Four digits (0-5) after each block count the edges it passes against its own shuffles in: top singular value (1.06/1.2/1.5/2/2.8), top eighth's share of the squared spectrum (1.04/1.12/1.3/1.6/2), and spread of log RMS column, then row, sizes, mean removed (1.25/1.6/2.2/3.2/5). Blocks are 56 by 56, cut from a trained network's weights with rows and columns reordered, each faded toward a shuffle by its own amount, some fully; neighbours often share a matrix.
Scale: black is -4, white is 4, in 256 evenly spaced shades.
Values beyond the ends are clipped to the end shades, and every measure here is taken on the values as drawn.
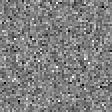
0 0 0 0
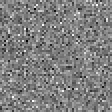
0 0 0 0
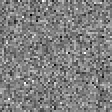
1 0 0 1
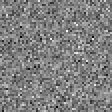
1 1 0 0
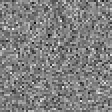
2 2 0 1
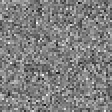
0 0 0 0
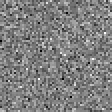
0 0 0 0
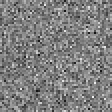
1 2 1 0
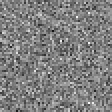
0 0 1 0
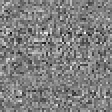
3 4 1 3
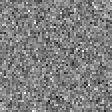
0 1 0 0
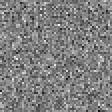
2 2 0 0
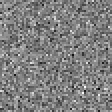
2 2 0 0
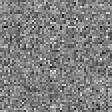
3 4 1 2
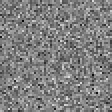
2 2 0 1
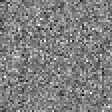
1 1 0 1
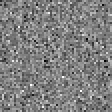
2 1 0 1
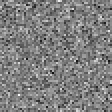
1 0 0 0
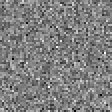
1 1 0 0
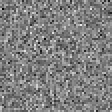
1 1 0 0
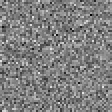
1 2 0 1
